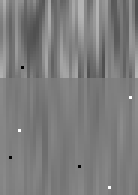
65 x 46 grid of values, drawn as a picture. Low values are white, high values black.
Slope: none. Histogram: heavy tails on both sides. Lone odd cells: 6, 3 higher and 3 lower than their neighbours. Seam: horizontal, 40% of the way down, the bottom part calmer. Grain: streaks running down. Average level on the scale: 50%. Mirror symmetry: none.
